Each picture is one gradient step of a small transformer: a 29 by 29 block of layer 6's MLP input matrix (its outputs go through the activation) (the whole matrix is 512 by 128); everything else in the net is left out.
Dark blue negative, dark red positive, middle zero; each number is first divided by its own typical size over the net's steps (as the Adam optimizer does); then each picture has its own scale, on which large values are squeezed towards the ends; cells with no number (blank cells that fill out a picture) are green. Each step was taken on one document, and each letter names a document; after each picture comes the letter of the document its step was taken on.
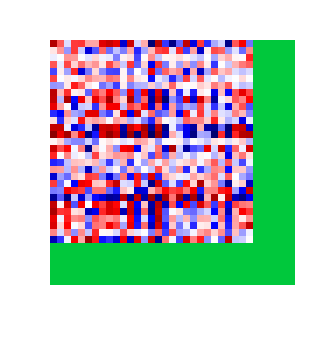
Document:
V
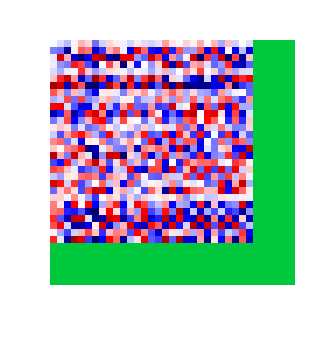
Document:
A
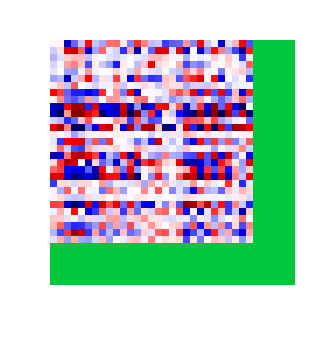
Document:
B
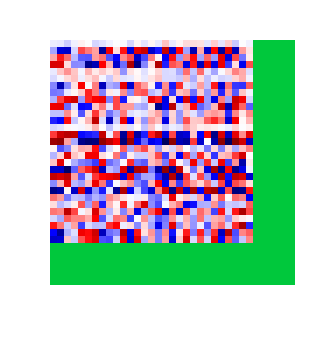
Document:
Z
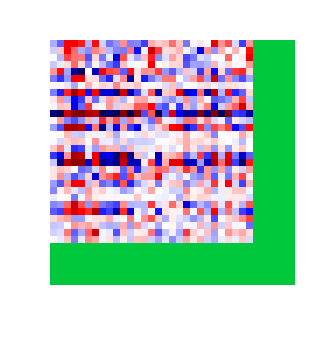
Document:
B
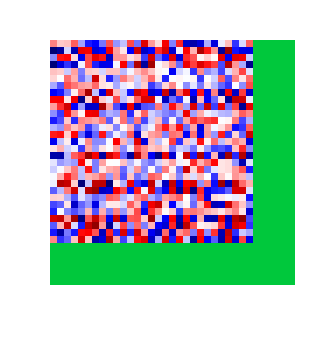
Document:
Z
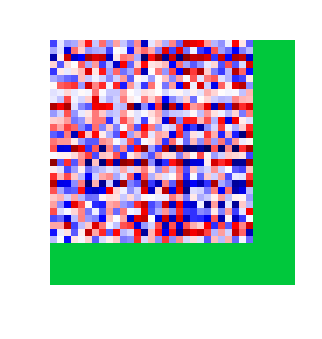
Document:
Z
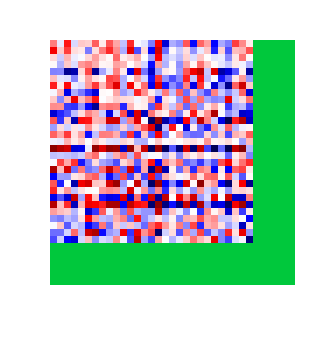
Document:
V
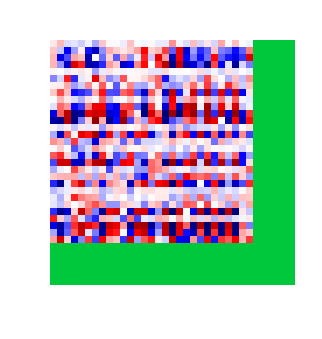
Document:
A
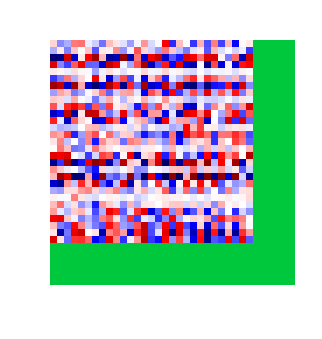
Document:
A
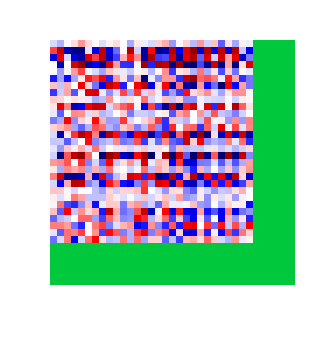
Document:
A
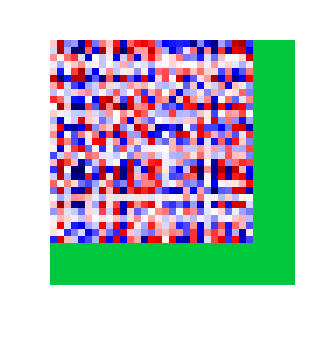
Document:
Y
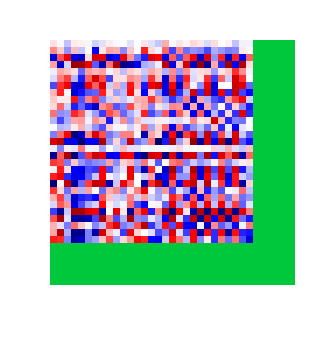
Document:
A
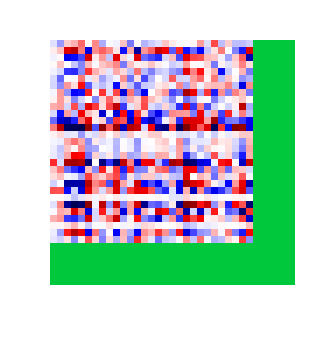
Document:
B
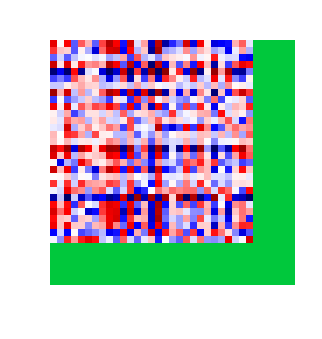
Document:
V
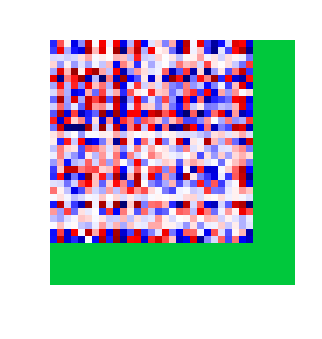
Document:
Y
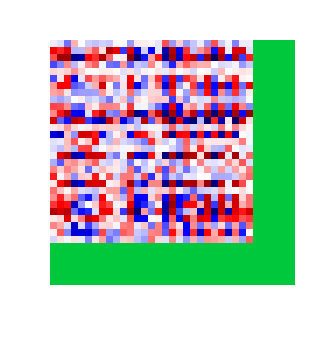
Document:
Z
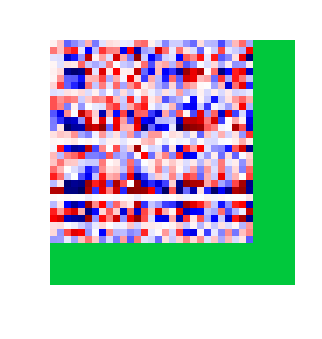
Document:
B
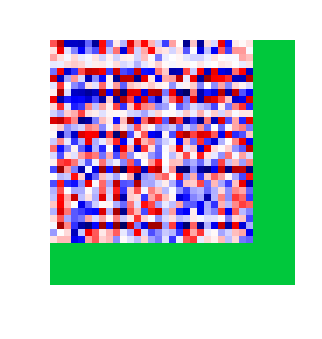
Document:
Y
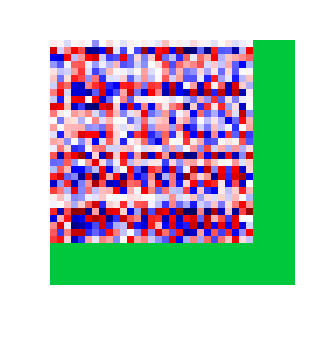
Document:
A
